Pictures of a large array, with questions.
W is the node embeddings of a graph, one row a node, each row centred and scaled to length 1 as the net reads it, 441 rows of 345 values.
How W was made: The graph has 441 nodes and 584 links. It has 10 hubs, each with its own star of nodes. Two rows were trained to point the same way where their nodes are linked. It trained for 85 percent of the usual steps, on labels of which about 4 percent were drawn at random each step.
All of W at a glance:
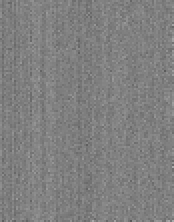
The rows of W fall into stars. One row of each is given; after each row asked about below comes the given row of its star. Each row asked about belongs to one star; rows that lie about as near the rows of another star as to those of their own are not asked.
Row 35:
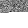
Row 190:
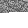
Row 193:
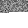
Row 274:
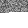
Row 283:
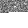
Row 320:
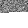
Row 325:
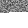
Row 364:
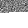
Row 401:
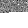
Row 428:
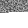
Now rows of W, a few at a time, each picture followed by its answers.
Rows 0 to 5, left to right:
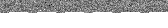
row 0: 325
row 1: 325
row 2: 190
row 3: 35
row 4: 283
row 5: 190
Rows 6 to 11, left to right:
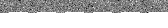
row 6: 320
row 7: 428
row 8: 364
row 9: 325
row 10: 428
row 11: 428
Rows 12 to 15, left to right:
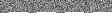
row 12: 320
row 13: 428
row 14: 283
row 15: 193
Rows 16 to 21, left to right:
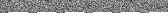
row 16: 283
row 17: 320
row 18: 190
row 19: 35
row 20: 320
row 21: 274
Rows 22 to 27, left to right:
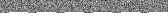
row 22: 325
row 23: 283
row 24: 320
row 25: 320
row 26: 35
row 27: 35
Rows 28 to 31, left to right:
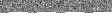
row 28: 193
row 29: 401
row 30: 274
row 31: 325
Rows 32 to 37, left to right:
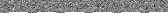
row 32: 325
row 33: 320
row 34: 35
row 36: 35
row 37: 190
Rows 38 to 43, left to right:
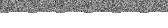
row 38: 283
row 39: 274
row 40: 274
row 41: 35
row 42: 283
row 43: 193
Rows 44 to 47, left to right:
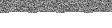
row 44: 190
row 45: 190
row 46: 283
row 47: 428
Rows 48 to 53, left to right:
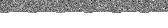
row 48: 283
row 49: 401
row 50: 364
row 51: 283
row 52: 320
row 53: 364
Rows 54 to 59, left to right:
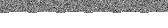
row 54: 325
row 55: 193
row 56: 325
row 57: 428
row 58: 190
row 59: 428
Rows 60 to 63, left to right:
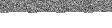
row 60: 283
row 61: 190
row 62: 274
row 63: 274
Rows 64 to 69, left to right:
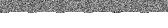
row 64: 325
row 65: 428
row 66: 428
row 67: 274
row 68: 35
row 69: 320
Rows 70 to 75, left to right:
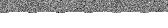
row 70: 274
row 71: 428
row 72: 35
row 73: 283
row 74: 364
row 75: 274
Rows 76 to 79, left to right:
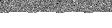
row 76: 283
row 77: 401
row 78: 193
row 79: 274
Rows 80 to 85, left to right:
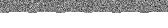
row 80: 401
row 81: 283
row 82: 274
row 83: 364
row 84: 320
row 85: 35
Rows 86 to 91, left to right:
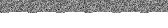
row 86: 325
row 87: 193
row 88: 428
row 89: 193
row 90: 364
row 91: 428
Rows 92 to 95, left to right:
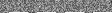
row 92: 193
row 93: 193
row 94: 274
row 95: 325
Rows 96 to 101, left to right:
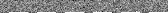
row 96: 320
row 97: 320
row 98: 428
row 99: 283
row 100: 274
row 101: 35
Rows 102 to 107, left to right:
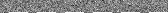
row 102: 193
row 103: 190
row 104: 274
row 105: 320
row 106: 283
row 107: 283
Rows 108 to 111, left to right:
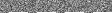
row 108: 364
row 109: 428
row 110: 364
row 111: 35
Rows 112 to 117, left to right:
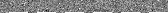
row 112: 364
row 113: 190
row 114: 364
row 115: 283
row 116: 401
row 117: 193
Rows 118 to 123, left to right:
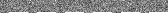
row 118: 190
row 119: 320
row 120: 364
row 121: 274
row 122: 35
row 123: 401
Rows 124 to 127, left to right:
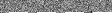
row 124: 428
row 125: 401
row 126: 274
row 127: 428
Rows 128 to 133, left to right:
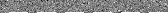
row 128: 274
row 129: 428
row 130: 320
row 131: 190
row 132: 35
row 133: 283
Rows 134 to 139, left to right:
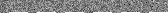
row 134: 193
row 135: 190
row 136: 274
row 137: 401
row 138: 274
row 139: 364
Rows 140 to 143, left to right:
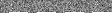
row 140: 193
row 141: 190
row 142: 193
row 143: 193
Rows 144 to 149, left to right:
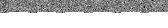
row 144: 364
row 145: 35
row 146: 401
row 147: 274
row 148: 401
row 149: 364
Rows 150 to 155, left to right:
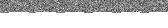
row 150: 283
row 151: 193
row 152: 364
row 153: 320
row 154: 190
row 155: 190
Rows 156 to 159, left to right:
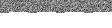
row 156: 320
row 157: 401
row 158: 190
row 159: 190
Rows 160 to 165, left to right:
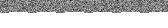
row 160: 35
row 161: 428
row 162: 190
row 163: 325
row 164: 274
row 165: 320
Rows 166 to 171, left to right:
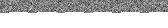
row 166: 35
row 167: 190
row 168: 193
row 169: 274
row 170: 401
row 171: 283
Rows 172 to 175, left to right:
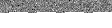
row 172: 193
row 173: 190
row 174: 428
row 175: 401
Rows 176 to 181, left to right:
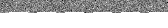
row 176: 364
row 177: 401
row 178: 283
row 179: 325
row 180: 325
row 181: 193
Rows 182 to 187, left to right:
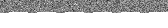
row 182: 35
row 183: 193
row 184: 35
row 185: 401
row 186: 274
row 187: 401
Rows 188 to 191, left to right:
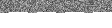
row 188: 283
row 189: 274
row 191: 364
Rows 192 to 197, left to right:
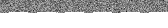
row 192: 364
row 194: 364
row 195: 364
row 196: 428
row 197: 401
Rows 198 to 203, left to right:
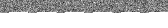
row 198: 401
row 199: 401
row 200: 190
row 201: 401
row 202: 193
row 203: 274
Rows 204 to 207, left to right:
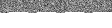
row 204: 193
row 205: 283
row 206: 364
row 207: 283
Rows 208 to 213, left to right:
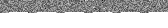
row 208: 274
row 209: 274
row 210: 320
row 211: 320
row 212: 283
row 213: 428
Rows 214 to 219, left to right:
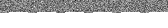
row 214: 283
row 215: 401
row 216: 35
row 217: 190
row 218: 35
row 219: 274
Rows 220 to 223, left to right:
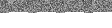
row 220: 274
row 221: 193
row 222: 274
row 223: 35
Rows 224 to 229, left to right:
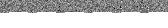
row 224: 325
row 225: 364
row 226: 190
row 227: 283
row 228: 325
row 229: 283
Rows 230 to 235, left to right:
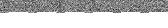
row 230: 364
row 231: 401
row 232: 364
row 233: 283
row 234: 190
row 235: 190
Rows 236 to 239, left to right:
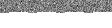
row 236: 320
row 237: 364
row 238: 274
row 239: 325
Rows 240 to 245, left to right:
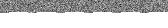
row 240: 35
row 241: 283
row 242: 364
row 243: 35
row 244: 401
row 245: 193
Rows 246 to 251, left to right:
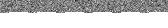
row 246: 325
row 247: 364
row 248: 320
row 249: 35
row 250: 35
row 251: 193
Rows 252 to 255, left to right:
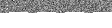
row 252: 364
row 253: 35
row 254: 401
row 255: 325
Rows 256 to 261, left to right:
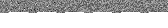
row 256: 35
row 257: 190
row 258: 325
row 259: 428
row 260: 190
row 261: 283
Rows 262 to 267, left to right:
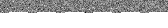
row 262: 364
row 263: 320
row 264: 274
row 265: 325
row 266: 401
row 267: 320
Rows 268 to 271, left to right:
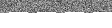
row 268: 325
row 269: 190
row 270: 428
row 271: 274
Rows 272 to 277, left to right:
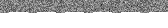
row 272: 283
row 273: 320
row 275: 274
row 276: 401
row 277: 364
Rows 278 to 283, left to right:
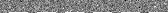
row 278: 320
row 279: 193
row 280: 364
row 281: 320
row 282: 428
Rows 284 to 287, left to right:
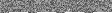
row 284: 190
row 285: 193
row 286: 320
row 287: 193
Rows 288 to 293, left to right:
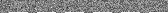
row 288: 283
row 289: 320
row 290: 274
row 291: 320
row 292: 283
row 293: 320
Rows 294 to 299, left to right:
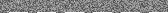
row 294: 193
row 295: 325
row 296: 428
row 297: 283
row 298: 283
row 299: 35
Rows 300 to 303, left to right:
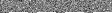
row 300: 320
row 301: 274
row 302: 325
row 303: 325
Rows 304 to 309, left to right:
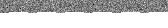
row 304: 401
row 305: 325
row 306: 364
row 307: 364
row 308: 401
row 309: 190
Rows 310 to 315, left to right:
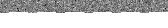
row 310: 274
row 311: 274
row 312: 320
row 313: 325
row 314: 274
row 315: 364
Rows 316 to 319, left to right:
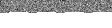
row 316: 190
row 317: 320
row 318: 283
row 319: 193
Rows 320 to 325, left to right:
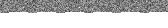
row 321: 274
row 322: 320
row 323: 35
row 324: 274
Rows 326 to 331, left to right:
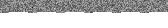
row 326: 401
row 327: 274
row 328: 35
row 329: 401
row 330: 190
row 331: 35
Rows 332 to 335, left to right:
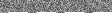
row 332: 401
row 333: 428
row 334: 428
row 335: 283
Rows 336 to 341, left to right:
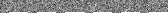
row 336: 193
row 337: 401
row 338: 190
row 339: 193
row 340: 325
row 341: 274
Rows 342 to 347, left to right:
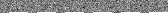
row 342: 190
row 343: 401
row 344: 428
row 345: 193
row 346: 35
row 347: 428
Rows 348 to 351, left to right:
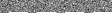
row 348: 283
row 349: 283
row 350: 325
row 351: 190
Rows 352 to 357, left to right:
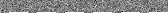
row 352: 190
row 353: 190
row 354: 35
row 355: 193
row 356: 35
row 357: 274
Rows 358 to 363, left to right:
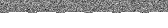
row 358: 320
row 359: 190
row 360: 320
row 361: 428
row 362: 320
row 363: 35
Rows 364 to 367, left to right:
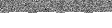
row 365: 190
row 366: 274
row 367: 364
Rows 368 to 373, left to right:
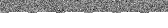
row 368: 401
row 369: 35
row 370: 190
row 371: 274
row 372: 274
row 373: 190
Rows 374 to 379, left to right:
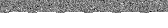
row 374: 35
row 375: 325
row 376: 401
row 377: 320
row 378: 35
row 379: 35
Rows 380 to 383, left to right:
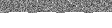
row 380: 401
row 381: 320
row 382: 283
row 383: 193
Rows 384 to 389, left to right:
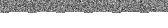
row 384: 401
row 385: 428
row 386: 401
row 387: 401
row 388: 320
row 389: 283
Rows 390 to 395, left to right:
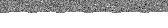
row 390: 320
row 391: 401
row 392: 320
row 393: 193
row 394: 428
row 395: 325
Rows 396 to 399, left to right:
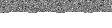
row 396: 401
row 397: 283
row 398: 428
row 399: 283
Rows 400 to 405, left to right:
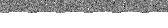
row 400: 401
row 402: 274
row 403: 401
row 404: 193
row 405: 35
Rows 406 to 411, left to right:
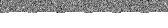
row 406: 320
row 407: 401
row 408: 325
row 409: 428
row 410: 401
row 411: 283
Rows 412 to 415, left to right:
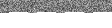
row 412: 35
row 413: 364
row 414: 283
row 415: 320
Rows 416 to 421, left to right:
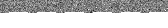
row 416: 428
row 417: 401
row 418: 428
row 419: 428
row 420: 35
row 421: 190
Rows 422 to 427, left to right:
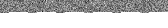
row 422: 320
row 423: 428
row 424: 193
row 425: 283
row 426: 283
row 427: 364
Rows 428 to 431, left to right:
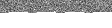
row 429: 364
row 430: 428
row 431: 283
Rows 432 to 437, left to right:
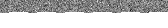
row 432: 35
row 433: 193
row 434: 193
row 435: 364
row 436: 274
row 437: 190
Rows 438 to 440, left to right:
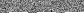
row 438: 325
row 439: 190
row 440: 364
